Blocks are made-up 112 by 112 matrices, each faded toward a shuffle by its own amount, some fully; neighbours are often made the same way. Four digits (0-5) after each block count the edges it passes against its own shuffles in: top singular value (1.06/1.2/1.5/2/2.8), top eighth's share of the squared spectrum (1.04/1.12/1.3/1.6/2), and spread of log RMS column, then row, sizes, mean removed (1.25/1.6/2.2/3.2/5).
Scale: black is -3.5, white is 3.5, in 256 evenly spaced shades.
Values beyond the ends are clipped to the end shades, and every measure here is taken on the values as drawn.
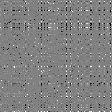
5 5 3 3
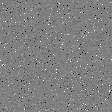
2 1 0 0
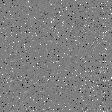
3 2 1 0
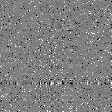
4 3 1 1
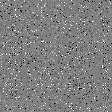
4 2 1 1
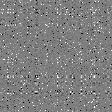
4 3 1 1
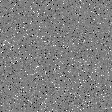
2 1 0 0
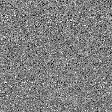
0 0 0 2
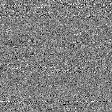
1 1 0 3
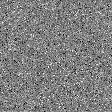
0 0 0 0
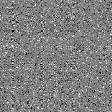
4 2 2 1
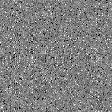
4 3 2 1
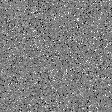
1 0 0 0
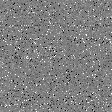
3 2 0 1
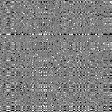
5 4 3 3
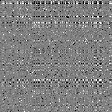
5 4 3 3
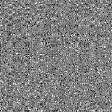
4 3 2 2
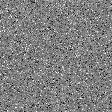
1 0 0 0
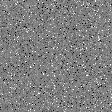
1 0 0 0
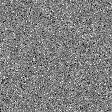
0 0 0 0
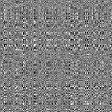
5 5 4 4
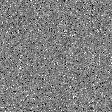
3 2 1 1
